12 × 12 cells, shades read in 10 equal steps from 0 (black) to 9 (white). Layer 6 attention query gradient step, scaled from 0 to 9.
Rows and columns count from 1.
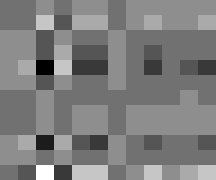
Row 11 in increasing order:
4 4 4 4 4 4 4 4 5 5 5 5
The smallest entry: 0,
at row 5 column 3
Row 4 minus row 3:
0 0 0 1 -1 -1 0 0 -1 0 0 0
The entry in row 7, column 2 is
4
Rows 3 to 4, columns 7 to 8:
5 4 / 5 4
